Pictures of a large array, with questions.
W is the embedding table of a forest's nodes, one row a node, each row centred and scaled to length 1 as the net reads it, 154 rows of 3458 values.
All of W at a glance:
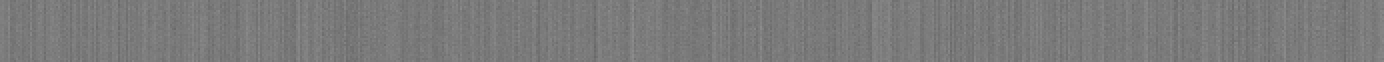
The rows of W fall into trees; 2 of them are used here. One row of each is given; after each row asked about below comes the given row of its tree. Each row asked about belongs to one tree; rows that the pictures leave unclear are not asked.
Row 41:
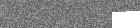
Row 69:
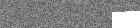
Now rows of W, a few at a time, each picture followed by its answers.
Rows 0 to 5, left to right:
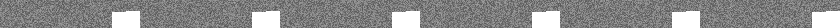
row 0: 41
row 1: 69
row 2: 69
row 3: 69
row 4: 69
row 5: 41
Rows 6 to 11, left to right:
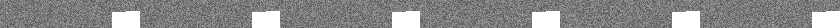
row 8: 69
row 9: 41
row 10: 41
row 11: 69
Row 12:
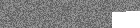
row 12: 69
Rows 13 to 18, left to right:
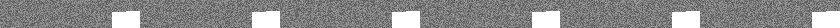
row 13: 69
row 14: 69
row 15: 69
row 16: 69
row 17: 69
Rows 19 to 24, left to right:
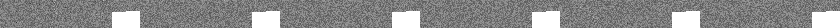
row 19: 69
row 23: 41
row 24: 69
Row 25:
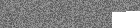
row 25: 69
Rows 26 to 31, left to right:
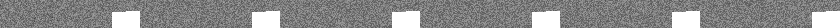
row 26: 69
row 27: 41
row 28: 41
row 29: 41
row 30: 69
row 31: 41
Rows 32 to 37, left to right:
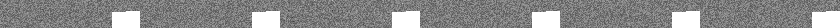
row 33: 69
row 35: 41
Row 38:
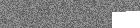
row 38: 41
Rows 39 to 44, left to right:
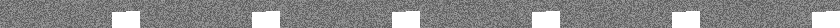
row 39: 69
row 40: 69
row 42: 41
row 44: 41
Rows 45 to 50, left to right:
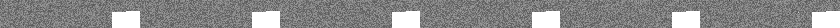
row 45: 69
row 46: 69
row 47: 41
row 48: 41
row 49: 69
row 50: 69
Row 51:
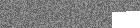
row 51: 69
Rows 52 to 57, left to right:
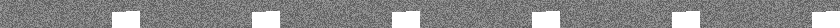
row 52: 41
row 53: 41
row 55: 41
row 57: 69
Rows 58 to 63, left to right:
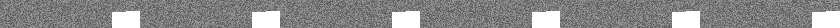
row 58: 69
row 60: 41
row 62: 41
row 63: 41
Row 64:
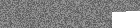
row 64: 69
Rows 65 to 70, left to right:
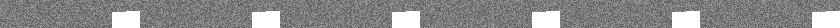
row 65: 41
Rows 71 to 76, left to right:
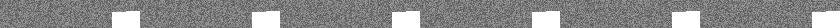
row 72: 69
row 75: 69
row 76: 69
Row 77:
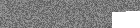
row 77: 41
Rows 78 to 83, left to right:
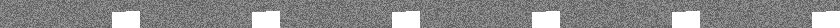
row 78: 41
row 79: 41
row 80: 41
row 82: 41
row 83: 69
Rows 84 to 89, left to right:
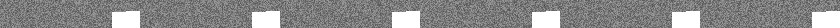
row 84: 69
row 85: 69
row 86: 69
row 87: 41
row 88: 69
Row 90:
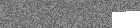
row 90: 41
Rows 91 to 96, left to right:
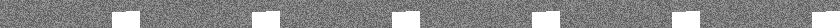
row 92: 41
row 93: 41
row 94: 69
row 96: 69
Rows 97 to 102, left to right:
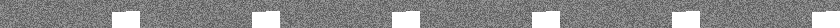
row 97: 41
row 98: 41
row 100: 69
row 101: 41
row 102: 41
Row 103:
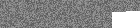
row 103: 69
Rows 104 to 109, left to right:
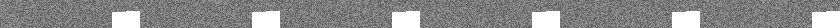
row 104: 41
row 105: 69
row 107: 41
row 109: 69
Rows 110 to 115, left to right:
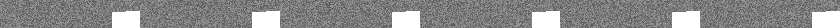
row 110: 41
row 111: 41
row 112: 41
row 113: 69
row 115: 69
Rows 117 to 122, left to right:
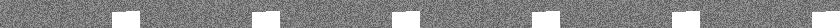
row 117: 41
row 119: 69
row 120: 41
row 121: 69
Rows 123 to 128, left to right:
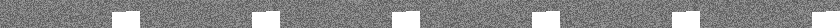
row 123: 69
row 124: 69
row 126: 69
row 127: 69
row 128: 41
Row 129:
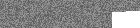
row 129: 69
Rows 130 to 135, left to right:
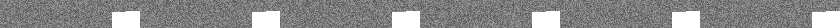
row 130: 69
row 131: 41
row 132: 41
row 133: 69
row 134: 69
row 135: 69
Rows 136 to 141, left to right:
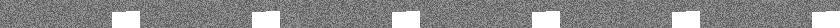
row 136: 69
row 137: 69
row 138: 41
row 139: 41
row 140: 41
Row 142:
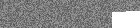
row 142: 69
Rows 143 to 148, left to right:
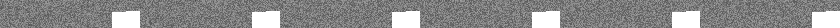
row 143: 69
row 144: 69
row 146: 69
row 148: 41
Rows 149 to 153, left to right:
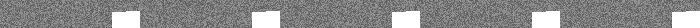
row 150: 41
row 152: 69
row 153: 69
